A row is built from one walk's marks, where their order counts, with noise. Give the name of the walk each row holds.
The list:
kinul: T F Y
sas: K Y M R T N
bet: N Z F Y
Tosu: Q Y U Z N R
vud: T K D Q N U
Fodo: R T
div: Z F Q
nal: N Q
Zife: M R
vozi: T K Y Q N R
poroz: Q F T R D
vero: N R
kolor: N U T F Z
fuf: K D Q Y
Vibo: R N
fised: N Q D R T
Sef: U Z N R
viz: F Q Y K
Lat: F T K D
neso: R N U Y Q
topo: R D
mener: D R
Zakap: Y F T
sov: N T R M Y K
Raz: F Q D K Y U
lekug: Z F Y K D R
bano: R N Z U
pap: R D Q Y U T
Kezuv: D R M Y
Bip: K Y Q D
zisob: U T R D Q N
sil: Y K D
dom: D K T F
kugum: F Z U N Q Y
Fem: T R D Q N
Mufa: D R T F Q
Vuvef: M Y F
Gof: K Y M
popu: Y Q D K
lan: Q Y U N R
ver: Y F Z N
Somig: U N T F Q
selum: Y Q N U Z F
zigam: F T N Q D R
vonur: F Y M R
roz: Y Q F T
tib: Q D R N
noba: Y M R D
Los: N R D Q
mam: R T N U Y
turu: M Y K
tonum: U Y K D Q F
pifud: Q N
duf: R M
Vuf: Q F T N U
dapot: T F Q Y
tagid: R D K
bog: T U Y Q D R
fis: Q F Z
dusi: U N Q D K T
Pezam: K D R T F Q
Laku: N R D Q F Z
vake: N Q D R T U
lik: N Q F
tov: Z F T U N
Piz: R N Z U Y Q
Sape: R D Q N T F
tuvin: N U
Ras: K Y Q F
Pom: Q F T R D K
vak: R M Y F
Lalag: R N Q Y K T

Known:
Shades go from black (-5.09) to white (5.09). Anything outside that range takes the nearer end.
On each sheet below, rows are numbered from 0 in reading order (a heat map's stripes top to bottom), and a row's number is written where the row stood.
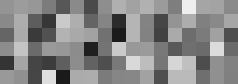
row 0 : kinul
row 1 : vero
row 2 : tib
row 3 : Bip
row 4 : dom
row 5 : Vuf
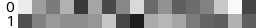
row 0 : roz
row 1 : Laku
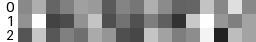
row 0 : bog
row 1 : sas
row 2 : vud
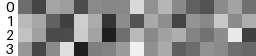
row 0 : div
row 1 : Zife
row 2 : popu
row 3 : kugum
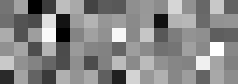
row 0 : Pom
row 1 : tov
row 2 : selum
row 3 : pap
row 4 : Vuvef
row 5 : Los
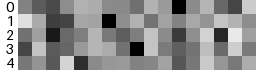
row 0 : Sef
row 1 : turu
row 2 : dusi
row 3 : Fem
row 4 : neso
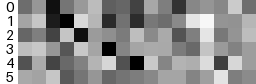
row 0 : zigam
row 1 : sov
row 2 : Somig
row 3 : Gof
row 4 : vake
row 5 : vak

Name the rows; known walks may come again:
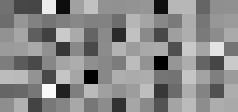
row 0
tov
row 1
nal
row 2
vero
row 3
dapot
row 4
Sef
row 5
Gof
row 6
Piz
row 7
Fodo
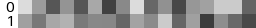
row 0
Zakap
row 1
fis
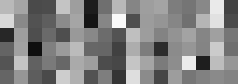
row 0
popu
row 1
viz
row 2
Mufa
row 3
zigam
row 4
vud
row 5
mener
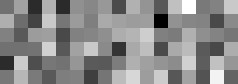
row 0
mam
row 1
Tosu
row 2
bet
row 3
bano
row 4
Pezam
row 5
fuf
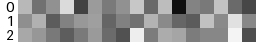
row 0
ver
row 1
bog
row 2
Raz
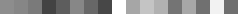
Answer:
tonum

